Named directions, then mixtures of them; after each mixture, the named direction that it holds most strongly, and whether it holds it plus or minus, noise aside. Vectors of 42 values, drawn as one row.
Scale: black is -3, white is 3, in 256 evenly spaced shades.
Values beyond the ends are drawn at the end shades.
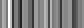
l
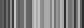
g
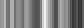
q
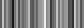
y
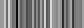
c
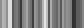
l, plus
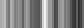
q, plus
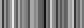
y, minus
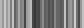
g, minus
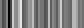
l, minus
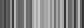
g, plus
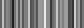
y, plus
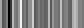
l, minus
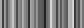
y, minus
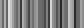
y, minus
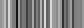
c, plus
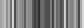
g, minus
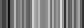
g, plus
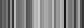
g, plus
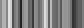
l, plus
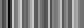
l, minus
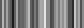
y, plus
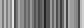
g, minus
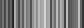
g, plus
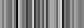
c, plus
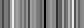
y, minus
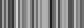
y, plus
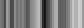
q, minus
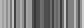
g, minus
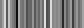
c, plus
